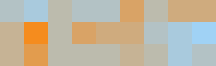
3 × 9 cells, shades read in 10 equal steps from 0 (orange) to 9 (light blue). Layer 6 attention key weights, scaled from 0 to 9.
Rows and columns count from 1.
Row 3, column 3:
6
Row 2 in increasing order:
0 3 4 4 5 6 7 8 9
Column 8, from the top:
4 8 8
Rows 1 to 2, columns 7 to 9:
6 4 4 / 7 8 9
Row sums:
52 46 51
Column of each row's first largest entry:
2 9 8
